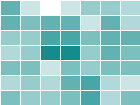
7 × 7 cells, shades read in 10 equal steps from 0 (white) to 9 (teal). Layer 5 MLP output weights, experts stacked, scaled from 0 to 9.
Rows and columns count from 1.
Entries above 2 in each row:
4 6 7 7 6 6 7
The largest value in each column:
6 5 9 9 7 6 6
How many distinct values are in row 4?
5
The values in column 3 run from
0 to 9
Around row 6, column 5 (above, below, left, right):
4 7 6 3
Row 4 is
3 4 9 9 4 6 5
